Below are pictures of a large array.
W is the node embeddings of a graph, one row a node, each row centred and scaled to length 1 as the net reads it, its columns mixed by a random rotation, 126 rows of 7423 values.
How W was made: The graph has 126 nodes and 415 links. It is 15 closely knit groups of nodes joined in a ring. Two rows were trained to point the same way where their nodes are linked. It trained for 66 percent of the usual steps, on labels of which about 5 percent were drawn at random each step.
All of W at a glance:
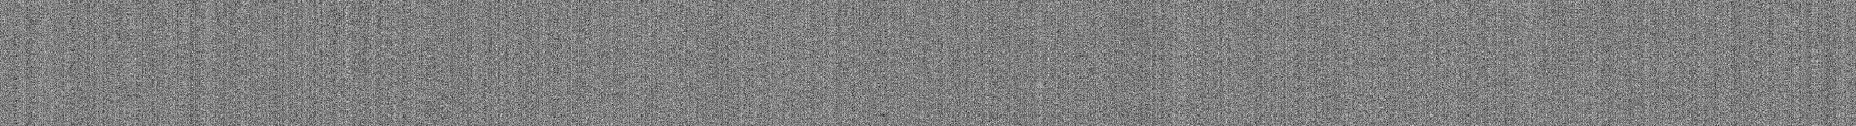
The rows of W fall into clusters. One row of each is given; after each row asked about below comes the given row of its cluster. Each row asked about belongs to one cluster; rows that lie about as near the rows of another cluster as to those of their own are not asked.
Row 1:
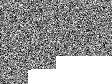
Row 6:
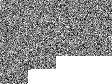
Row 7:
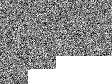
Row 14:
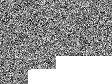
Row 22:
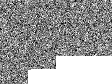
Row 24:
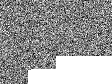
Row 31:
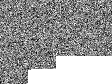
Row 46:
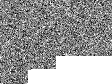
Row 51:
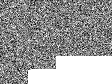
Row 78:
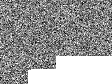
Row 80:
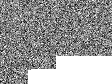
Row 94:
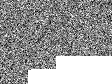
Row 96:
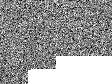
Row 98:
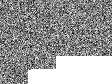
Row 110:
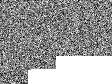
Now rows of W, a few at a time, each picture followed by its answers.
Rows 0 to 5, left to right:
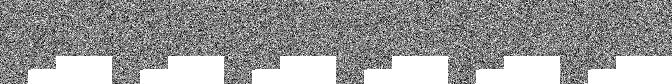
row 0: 94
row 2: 1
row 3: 110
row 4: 46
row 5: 22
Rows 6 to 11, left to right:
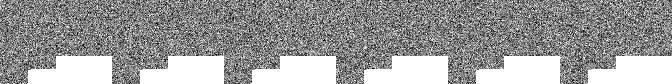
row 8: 14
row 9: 51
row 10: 14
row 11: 46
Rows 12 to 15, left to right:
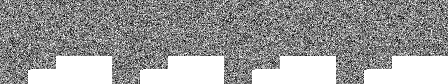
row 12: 51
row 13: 24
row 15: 51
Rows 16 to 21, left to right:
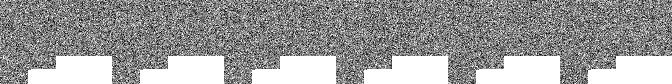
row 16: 78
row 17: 1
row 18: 1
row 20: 24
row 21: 24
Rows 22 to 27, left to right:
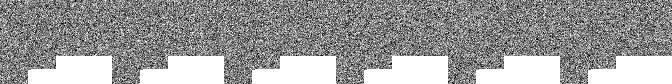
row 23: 31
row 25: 78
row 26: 80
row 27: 51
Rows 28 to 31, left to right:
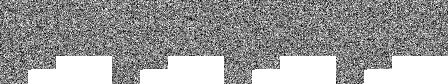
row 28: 1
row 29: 96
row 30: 51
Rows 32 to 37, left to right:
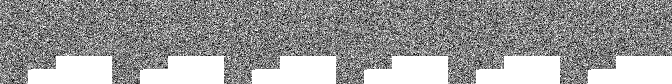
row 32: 46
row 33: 24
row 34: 31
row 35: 14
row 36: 98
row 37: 31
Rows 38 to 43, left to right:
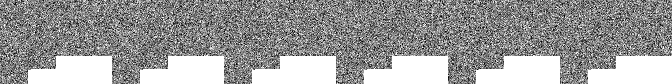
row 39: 22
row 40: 14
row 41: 80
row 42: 96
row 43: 80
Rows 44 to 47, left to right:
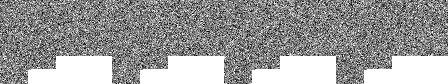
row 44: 110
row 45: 6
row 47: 22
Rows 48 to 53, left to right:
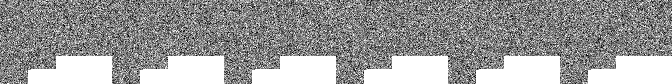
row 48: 6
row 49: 7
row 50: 1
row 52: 51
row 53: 94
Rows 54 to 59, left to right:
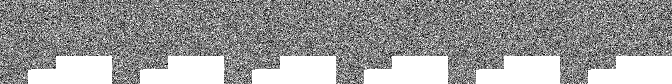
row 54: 24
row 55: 78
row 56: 78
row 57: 46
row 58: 6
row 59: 6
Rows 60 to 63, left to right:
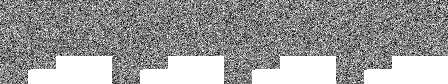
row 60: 51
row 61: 7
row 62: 14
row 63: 78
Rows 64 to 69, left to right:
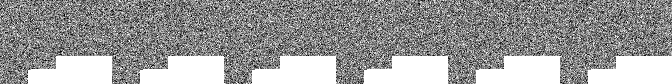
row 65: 1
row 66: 6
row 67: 24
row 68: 22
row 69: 7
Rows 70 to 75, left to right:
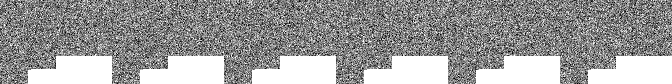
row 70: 22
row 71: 80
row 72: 22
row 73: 31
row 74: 6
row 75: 7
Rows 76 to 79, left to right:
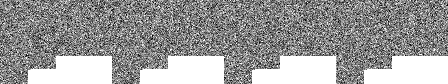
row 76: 94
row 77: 94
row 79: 110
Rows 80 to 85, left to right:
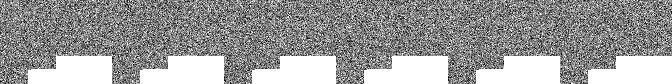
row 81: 22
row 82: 96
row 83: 51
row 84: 96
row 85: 110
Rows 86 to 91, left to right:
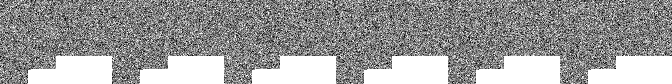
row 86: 51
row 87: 31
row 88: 78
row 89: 1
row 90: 98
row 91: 110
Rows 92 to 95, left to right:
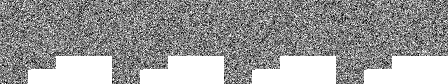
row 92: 46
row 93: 80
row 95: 14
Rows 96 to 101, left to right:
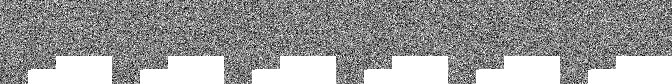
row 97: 96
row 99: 22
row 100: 78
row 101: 6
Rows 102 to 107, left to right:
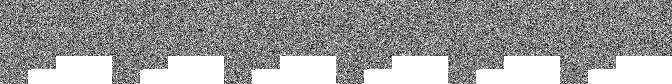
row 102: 24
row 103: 1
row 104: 80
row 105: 46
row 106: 110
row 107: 98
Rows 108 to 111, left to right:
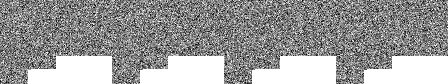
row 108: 80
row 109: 6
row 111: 1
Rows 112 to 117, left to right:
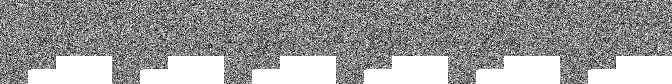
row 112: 22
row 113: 110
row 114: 94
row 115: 94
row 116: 94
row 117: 22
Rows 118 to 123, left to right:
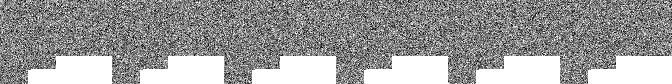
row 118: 96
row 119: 98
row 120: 110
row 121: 51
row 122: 6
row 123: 78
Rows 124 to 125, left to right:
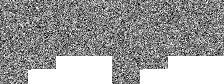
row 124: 1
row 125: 7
